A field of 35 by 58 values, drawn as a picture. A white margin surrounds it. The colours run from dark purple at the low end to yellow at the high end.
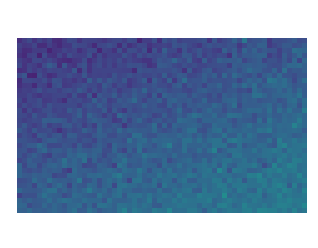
Average level on the scale: 30%. Ninth with the highest average: bottom right. Ninth with the lowest average: top left. Slope: up to the bottom right. Histogram: bell-shaped. Grain: fine. Odd rows or columns: none.
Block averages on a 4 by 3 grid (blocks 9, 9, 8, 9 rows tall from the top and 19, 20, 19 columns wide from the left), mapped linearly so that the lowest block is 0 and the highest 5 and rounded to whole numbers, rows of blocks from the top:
012 / 123 / 234 / 345
